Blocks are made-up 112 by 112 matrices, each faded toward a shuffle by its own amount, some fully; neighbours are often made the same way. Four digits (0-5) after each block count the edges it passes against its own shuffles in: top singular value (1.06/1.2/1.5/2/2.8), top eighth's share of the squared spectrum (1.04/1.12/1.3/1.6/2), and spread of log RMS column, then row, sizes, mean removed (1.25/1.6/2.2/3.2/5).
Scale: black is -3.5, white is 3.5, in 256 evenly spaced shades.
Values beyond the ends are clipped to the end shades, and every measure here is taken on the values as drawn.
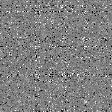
3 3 2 3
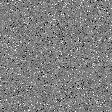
0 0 0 0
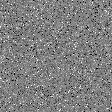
0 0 0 0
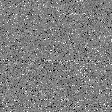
1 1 0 1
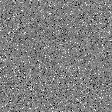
0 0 0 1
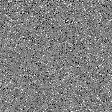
0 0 0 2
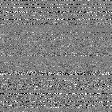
2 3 0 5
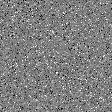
0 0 0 0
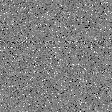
1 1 0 1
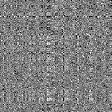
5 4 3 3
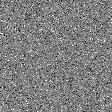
1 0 0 0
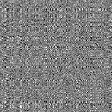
5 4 3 3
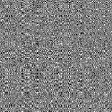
5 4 3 3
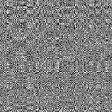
5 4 3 3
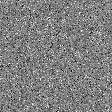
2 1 0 0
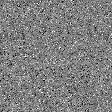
2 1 0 0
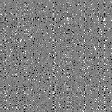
5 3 2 2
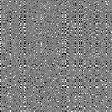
5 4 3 3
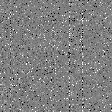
4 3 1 1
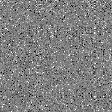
4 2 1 1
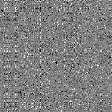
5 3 2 2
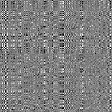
5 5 4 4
